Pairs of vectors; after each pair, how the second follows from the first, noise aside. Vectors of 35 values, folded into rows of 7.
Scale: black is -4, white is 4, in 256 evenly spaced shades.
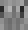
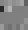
partly zeroed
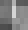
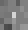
partly zeroed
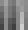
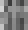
wrapped around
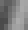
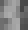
wrapped around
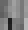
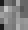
wrapped around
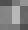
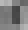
negated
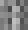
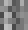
wrapped around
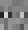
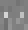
partly zeroed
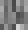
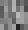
negated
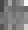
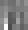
wrapped around
